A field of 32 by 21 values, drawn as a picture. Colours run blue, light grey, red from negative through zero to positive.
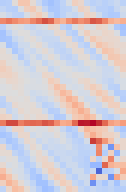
Rows 4 and 21 differ from the rows beside them. In the bottom right lies a patch that is rougher than the rest. The values are skewed, with a long tail toward high values. No overall slope runs across the table. The bottom right is the roughest part.
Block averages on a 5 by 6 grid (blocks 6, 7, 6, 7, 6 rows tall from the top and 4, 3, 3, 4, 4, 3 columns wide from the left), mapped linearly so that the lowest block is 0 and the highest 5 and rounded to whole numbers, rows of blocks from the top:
232231
111123
222321
232252
301102
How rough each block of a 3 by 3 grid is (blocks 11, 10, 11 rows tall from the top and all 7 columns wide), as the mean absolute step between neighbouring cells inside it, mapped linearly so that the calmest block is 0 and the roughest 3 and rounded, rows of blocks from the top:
1 1 1
0 1 1
0 0 3
